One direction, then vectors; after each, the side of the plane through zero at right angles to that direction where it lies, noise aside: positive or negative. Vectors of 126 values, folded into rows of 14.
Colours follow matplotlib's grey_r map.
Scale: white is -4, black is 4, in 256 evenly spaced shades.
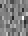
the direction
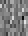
negative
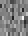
positive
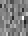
positive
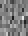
positive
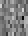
negative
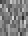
negative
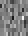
positive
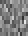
negative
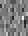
positive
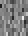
positive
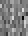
negative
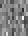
positive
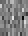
negative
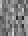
negative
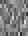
negative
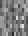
positive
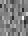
positive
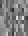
positive
